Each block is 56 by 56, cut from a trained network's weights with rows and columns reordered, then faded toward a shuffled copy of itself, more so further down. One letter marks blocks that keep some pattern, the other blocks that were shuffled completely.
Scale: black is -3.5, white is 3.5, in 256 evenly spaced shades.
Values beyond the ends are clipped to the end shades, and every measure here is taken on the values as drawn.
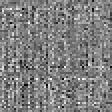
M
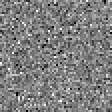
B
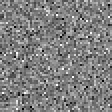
B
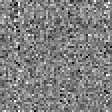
M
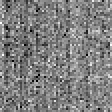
M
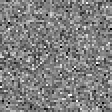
B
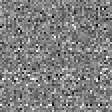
M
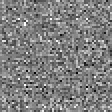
M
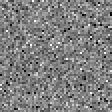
B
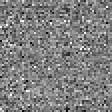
M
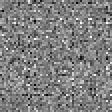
M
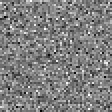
B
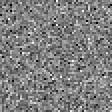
B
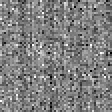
M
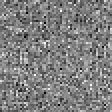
M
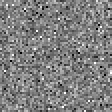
B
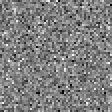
B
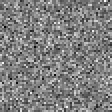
B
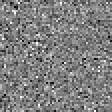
B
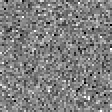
B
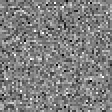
B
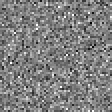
B
